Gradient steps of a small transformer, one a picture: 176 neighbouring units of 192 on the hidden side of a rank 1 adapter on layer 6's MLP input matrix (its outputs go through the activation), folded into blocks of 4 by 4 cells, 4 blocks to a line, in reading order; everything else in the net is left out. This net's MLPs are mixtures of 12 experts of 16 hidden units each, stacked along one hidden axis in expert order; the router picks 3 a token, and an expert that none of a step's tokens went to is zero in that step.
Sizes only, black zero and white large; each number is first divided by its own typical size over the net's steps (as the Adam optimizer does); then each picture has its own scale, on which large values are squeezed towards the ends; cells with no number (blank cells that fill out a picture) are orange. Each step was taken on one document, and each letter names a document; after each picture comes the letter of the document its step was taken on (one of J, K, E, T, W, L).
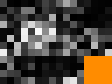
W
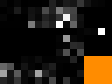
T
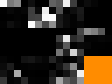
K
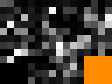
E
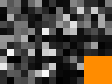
W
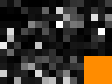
T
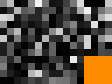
W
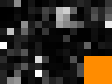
T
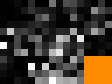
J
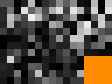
W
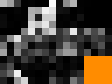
K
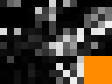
K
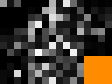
K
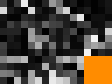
E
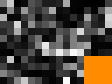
E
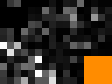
T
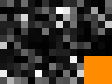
T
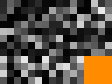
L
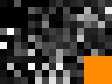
J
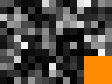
W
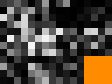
W
